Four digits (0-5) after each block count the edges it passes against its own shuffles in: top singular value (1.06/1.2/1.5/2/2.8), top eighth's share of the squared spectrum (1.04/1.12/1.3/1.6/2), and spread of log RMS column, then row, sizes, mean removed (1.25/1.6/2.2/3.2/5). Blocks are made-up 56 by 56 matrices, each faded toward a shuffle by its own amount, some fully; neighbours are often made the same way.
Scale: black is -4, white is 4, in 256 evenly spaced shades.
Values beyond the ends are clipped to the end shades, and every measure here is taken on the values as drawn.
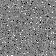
0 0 0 0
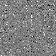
3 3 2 1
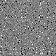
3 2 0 1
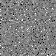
3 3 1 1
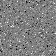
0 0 0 0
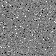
0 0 0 0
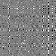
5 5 3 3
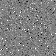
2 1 0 0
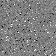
0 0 0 0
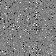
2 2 1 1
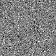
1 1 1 0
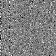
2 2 2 0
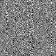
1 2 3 0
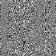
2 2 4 0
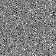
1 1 2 0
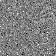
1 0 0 0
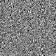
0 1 2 0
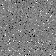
1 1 0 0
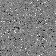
0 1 0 0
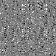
3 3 2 2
